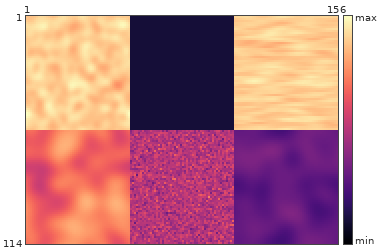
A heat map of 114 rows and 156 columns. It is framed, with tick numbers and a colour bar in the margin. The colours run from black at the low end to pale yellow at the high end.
The table splits into 2 rows of 3 panels. Panel 1,1: very high, blotchy, faint in contrast. Panel 1,2: very low, flat. Panel 1,3: very high, streaked across, faint in contrast. Panel 2,1: high, smooth. Panel 2,2: middling, fine-grained. Panel 2,3: low, smooth, faint in contrast.
